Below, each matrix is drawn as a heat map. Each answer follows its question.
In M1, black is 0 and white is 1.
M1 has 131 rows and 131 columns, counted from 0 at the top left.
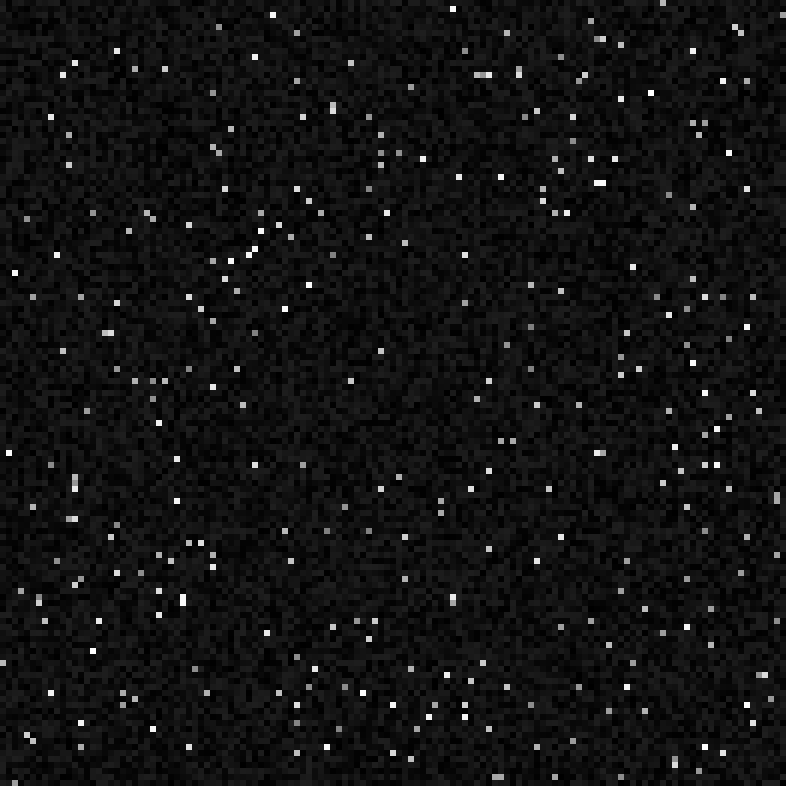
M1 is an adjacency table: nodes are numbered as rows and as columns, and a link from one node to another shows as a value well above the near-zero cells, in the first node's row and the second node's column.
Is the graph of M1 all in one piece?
no
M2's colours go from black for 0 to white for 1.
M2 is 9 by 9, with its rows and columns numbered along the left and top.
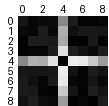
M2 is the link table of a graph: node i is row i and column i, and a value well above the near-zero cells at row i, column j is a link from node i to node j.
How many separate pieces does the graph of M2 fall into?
1
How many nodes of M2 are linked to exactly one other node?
8
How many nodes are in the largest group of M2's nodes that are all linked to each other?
2
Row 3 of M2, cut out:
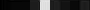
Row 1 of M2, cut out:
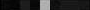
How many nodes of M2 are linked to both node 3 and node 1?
1
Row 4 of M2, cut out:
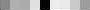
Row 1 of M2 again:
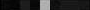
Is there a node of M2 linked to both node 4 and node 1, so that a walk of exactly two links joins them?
no
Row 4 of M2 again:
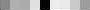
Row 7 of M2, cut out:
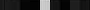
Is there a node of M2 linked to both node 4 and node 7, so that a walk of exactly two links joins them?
no
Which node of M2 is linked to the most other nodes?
node 4
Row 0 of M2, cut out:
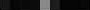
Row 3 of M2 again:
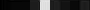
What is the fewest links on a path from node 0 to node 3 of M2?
2
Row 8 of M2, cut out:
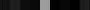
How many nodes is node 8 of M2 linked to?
1
